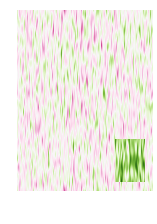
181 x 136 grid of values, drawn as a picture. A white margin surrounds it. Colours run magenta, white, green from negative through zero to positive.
Neither half mirrors the other. In the bottom right lies a patch that is higher than the rest. Overall the values sit about 50% of the way up the scale. The ninth with the highest average is the bottom right.
